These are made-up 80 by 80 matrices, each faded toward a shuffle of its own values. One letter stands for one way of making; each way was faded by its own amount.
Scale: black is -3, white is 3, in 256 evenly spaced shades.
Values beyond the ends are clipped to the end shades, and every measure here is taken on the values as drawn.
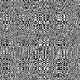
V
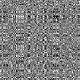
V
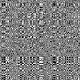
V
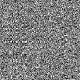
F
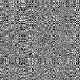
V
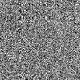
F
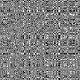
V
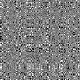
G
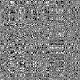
G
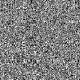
F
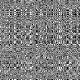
V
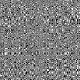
G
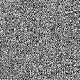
F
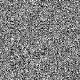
F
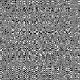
G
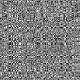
V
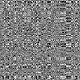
V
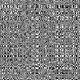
V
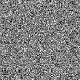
F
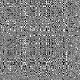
G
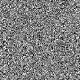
F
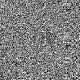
F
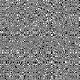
G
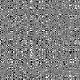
G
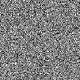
F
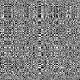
V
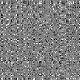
G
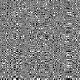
G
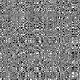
G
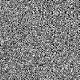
F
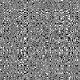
G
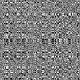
V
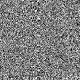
F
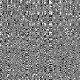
G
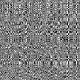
V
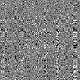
G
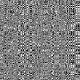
V
